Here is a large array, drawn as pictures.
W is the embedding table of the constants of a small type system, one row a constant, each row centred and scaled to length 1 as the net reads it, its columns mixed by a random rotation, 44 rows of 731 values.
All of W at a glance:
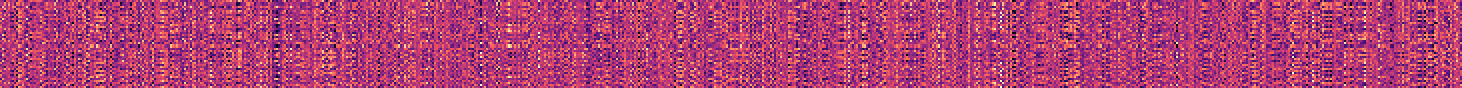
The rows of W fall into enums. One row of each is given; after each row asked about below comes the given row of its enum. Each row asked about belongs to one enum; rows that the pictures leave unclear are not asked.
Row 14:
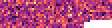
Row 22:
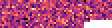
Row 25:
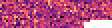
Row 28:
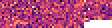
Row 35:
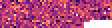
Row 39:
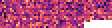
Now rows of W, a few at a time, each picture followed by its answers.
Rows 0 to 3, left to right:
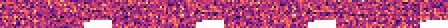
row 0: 25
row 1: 14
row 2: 14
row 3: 39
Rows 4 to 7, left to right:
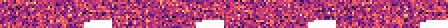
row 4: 14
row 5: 25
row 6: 35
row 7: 14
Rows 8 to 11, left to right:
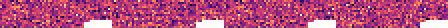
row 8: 35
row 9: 39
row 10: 35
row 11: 28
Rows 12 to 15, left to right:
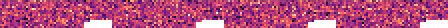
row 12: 22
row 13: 35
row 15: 22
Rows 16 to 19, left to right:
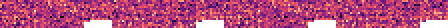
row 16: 25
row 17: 39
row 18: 25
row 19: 39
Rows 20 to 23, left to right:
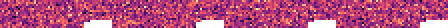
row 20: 14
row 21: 28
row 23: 22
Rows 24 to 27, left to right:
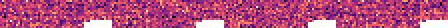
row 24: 39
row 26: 28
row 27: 39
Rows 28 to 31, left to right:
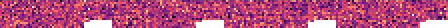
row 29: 25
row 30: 39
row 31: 35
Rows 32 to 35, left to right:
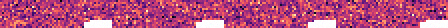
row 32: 28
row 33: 25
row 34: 14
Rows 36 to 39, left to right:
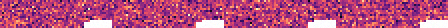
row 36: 28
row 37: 35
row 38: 22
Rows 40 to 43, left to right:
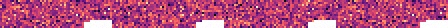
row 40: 35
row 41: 14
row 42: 28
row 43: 35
